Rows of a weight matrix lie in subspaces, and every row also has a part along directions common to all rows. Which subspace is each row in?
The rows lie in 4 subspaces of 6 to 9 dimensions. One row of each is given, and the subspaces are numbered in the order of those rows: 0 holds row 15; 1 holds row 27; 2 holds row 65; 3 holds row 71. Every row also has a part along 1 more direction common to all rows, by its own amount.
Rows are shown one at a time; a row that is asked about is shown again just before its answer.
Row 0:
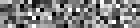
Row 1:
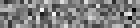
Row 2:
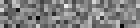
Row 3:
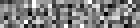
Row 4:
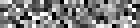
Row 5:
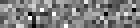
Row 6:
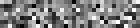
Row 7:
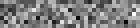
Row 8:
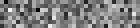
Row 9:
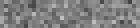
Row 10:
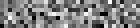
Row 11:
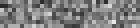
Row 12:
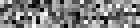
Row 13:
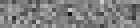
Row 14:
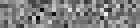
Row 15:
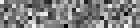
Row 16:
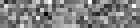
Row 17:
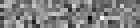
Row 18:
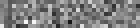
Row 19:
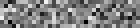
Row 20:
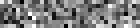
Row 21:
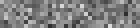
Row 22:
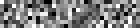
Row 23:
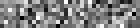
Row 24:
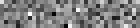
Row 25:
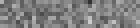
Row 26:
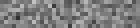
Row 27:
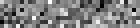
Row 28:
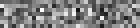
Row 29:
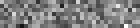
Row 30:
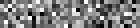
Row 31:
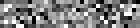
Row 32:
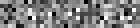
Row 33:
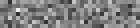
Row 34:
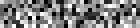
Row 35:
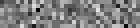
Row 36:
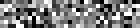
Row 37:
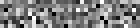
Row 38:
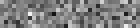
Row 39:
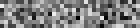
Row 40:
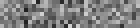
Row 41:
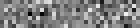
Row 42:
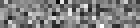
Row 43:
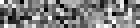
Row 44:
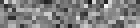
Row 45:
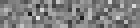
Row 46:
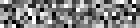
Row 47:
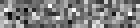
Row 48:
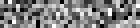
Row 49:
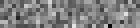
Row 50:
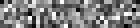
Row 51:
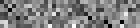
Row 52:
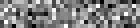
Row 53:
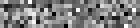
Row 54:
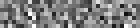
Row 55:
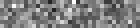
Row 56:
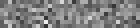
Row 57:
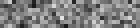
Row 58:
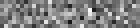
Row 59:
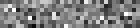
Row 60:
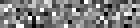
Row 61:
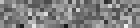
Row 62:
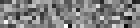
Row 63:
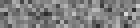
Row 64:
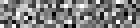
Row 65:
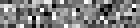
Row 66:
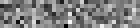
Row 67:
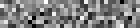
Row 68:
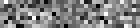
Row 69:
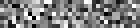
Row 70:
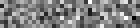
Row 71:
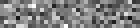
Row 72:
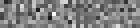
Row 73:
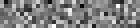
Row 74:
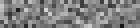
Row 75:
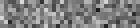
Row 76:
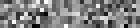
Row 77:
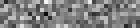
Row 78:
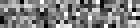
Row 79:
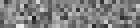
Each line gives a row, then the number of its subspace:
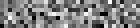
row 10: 3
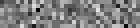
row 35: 0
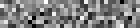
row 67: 2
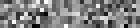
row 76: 2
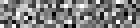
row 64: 0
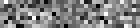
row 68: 2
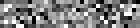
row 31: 3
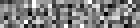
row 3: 0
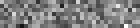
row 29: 0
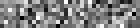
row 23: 1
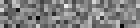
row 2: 1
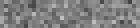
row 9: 3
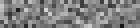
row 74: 1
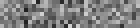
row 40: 3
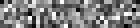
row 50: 2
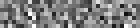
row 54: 1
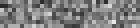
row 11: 2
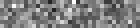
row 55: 0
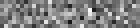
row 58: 2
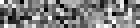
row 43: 1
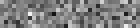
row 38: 2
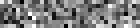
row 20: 1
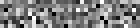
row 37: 3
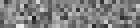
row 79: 0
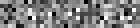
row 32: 2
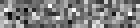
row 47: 3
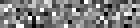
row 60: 3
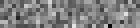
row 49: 0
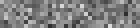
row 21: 0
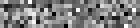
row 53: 1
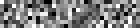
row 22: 0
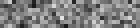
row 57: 3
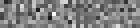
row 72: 0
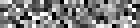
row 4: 1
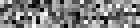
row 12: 2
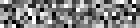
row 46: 0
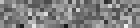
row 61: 0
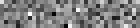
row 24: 2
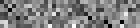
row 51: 0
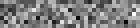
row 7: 1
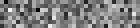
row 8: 0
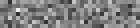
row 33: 3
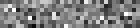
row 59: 2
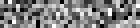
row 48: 2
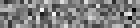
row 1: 1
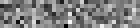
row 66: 1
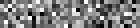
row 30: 0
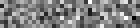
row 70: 2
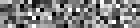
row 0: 0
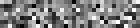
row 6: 3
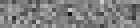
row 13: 1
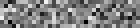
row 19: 1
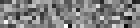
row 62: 3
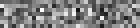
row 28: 2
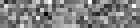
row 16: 2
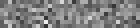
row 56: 3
